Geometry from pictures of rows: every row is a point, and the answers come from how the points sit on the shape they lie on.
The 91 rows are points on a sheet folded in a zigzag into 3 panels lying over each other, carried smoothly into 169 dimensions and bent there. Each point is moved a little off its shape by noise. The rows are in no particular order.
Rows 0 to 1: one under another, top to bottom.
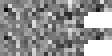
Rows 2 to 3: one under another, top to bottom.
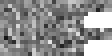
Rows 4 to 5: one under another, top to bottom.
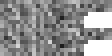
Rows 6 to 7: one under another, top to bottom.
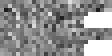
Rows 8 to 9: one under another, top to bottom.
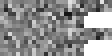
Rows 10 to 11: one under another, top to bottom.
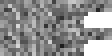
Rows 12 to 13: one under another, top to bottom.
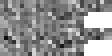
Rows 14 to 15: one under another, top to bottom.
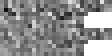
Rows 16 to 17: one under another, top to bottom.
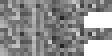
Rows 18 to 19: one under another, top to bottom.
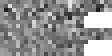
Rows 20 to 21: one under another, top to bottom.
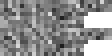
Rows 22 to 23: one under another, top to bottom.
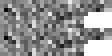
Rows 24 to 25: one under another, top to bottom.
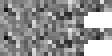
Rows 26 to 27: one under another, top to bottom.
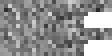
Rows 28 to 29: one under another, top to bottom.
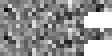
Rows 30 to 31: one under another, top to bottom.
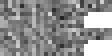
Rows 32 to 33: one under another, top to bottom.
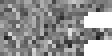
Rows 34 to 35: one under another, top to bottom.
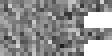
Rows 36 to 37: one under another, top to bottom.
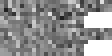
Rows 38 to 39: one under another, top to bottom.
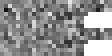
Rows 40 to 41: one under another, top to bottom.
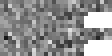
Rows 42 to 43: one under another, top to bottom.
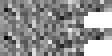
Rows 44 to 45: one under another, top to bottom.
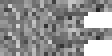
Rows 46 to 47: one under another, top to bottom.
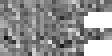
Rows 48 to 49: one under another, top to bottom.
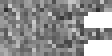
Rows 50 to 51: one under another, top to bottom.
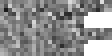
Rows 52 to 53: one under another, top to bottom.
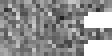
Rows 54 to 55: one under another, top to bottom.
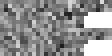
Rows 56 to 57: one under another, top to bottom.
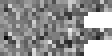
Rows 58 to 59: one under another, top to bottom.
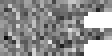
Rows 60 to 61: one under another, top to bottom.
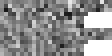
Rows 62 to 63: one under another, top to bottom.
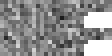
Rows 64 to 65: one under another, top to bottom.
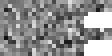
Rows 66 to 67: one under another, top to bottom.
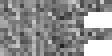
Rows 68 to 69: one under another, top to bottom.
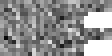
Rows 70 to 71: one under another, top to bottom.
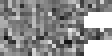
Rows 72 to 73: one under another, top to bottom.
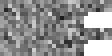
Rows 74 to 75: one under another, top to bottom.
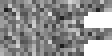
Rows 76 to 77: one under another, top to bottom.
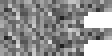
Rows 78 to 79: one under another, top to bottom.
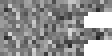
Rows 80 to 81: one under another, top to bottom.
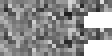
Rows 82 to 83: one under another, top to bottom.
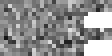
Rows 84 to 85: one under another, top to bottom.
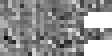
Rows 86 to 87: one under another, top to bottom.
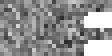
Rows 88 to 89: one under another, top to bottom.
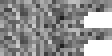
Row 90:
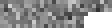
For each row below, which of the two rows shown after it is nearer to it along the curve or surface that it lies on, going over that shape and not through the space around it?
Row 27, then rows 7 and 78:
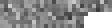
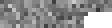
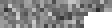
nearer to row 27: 7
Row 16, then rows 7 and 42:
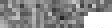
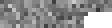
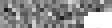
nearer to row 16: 42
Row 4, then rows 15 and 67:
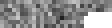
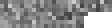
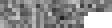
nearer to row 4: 67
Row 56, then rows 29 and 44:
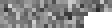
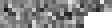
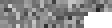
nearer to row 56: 44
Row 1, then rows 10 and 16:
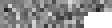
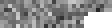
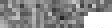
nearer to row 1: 10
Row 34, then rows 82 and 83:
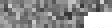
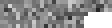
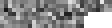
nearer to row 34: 82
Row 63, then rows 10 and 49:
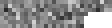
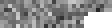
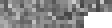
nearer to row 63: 10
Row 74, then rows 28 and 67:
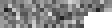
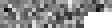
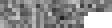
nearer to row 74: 67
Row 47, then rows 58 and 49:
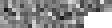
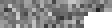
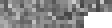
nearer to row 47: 58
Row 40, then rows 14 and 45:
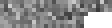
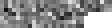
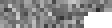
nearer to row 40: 45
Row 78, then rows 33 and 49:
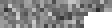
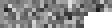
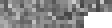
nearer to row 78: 33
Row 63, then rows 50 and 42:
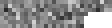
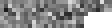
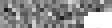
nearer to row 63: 50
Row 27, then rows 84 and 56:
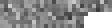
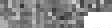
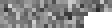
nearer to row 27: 56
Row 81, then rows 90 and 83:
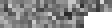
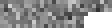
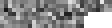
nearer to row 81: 90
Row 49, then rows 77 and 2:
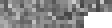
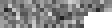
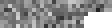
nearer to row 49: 2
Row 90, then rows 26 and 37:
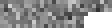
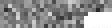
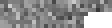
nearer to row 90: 37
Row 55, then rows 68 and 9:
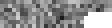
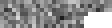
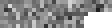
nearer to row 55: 68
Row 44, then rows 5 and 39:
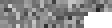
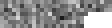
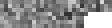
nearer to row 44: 39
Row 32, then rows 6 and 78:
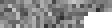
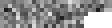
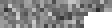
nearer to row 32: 78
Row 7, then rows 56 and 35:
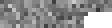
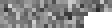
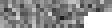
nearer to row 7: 56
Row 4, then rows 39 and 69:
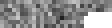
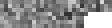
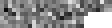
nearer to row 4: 69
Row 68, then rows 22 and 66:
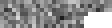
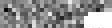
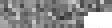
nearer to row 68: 22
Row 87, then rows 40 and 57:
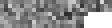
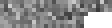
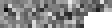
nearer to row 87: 40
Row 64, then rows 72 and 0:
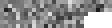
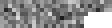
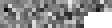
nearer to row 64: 0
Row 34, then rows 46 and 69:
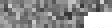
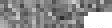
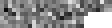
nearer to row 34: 46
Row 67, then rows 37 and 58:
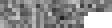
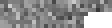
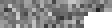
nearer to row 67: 58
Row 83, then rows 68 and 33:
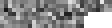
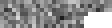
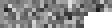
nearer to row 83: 33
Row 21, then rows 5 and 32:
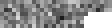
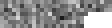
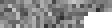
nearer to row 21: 5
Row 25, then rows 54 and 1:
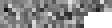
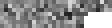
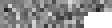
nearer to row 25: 1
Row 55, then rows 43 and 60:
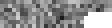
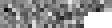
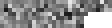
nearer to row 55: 43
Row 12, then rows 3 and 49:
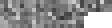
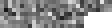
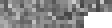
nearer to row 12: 3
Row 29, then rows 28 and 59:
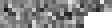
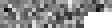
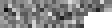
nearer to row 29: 28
